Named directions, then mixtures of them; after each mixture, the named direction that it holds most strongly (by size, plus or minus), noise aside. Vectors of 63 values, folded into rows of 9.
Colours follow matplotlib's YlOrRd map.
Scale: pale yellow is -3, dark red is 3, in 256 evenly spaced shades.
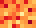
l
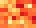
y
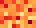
l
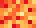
l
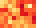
y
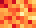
l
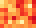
y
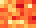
y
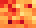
y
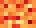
l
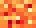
l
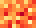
l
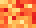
y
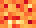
l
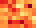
y
